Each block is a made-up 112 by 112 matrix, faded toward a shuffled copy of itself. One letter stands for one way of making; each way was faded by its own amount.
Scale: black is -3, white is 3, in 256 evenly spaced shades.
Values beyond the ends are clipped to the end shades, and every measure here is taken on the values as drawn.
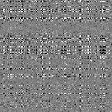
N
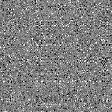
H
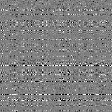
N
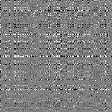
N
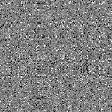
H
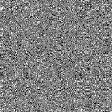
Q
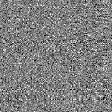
Q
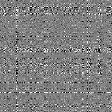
N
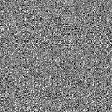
Q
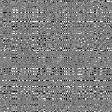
N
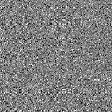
Q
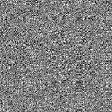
Q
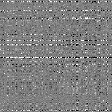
N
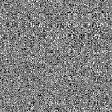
Q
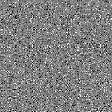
H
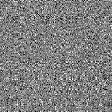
Q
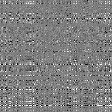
N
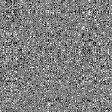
H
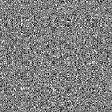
Q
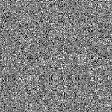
Q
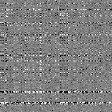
N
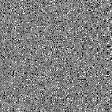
H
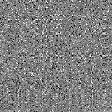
H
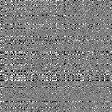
N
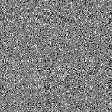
H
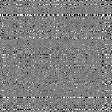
N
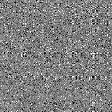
H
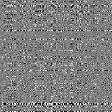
N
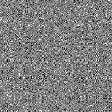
Q
